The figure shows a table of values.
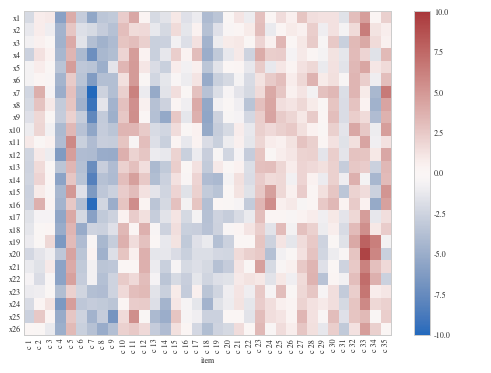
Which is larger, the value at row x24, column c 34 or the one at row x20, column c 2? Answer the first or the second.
the first
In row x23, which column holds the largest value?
c 33
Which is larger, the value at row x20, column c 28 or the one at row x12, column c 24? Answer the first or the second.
the first
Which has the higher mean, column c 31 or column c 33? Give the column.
c 33
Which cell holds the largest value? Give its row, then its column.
x20, c 33
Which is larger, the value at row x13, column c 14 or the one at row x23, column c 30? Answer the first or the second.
the second
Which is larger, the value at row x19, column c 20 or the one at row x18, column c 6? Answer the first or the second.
the first
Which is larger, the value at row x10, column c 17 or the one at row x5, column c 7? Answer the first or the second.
the first
